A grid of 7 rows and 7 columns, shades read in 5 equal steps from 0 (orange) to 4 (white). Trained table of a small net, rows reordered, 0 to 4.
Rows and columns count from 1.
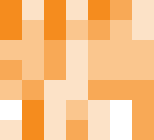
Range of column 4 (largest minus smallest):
2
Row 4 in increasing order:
1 1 2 2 2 2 3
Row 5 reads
2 1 3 3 1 1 1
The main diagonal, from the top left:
0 2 1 3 1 4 1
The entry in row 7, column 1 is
3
